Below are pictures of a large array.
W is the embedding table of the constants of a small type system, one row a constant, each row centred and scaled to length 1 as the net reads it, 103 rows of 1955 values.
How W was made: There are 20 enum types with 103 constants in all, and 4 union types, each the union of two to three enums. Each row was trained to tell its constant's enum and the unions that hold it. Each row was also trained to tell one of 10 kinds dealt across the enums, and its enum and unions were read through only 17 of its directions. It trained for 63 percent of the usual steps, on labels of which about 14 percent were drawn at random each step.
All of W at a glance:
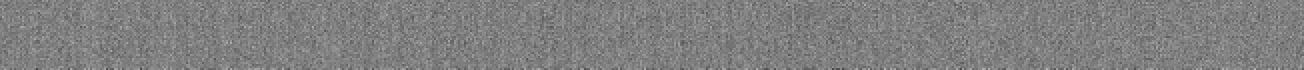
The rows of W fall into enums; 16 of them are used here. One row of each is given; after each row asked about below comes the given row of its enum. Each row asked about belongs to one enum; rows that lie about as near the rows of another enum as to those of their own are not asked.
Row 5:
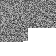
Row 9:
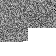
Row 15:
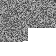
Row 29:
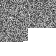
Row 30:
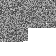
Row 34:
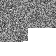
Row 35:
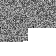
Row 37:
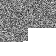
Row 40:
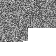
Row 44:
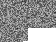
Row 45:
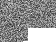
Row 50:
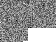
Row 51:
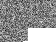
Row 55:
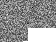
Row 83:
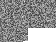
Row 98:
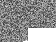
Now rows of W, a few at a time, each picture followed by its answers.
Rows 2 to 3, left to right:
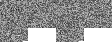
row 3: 35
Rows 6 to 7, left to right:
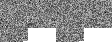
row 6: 5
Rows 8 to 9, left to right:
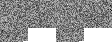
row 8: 98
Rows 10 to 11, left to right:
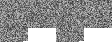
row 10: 40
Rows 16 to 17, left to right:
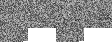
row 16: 83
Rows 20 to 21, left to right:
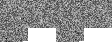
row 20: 15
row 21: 40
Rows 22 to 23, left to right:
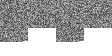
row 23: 45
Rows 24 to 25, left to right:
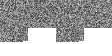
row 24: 40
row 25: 83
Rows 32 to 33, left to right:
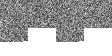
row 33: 34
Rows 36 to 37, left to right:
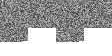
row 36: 45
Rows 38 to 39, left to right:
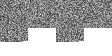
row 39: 55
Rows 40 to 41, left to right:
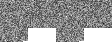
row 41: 29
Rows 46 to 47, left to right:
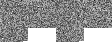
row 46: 30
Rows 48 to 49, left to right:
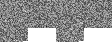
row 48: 55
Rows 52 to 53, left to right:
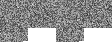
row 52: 9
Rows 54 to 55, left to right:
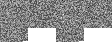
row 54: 55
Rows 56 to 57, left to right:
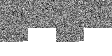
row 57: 51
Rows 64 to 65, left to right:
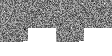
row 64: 44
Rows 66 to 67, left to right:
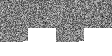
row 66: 29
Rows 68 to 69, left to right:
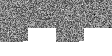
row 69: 29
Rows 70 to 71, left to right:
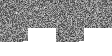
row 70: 34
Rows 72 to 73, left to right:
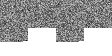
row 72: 9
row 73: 15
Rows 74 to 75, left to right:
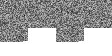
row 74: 83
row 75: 51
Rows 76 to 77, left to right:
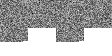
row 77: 98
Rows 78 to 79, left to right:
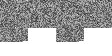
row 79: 30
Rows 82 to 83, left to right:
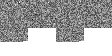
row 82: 83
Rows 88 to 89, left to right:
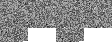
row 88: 51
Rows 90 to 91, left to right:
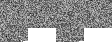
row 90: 29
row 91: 15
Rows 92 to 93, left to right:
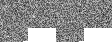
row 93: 9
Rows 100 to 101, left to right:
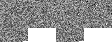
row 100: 15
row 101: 55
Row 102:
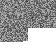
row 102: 40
